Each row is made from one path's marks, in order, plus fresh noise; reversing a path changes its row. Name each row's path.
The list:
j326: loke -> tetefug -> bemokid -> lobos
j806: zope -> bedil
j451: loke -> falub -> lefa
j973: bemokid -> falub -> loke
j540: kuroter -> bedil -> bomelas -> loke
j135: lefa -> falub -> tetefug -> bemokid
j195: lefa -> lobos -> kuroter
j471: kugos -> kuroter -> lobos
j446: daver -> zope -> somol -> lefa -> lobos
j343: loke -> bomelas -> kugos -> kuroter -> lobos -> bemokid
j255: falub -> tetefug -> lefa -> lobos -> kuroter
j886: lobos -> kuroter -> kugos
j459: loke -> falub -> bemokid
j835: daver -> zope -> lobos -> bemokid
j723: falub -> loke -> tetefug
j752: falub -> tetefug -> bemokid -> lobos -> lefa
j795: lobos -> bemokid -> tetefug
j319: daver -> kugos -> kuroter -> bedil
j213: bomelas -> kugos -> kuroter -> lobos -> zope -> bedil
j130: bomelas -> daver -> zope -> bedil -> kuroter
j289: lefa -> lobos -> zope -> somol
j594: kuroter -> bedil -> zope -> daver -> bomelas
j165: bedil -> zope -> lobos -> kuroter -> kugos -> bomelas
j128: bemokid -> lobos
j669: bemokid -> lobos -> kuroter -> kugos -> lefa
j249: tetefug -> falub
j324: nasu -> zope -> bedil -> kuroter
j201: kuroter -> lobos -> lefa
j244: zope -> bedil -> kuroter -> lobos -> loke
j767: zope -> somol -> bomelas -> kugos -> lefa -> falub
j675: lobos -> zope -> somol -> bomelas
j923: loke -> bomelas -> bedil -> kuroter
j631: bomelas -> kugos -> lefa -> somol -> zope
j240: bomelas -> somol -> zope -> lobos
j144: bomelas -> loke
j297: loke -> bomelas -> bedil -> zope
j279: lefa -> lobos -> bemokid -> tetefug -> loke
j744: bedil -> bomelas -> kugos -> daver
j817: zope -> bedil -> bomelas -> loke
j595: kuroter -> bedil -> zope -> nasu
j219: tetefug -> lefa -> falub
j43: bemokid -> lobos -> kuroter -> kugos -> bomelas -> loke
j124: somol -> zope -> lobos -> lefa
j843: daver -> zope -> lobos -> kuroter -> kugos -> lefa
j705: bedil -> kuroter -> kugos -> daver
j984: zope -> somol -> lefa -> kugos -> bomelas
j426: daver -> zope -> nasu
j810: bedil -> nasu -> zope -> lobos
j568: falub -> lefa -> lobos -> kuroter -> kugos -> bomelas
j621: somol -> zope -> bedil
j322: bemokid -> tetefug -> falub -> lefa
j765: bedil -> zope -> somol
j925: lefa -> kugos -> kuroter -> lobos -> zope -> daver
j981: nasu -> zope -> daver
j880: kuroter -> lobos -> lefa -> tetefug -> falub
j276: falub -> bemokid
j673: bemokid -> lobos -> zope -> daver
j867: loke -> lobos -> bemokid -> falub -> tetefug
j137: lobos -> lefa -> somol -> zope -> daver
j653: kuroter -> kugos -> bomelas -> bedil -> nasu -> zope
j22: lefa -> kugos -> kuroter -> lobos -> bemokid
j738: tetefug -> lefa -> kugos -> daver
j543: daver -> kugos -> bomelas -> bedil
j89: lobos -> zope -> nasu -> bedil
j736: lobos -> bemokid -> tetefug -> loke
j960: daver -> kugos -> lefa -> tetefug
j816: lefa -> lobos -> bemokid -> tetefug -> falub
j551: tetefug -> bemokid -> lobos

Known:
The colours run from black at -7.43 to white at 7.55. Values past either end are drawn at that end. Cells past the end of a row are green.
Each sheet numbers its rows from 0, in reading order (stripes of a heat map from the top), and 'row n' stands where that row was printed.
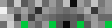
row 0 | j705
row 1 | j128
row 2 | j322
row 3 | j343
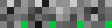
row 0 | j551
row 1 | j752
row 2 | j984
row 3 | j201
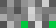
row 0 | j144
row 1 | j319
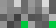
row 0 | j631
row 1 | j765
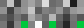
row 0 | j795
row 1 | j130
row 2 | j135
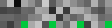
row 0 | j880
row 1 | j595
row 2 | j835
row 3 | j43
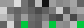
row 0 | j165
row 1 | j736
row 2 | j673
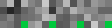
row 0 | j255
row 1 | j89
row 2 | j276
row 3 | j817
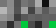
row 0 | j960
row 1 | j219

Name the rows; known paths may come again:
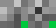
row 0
j984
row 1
j22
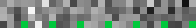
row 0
j568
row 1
j594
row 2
j276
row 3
j426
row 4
j810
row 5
j551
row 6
j451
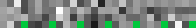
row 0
j653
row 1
j767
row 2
j744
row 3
j135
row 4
j343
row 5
j471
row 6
j923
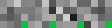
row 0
j675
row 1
j89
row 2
j925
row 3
j43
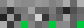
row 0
j446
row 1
j843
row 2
j195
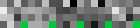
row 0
j705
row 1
j981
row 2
j279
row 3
j322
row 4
j738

